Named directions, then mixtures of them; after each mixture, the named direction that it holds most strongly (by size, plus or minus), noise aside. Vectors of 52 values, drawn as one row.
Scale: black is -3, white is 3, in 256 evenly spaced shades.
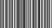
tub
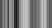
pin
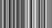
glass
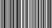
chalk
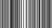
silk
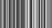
glass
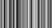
glass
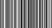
chalk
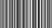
tub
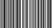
chalk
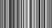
glass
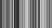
pin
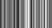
glass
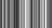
pin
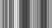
pin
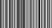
tub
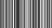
tub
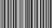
tub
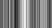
pin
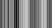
pin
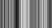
pin
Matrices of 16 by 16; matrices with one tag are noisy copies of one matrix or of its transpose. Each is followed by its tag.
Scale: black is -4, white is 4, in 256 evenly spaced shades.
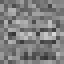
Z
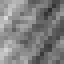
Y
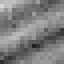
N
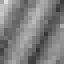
N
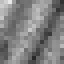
N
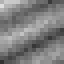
N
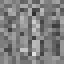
Z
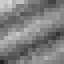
N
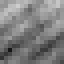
Y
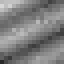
N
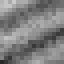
N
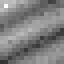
N
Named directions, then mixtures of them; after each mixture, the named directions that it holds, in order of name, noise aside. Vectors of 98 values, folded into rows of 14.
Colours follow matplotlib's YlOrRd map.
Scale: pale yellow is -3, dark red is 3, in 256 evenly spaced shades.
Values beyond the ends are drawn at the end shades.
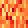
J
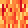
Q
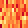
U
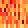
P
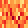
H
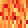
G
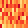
H, P, U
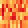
G, Q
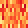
Q, U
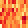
U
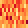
G, J, P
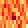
G, H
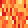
G, H, J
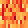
G, Q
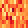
J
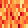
H, Q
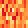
J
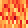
G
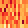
P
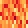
G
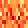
H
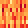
J, P, Q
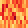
G, Q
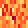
H, J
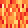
Q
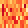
H, Q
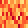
H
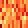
U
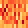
P, Q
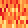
G, P, U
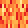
Q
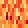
G, H, J
